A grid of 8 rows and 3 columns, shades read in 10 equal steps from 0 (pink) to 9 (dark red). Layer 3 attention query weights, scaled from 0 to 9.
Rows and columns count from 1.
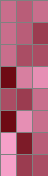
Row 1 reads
3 4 3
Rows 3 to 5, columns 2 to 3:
5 5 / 2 1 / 6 3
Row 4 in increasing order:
1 2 9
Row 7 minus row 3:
-3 3 -1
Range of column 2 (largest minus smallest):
7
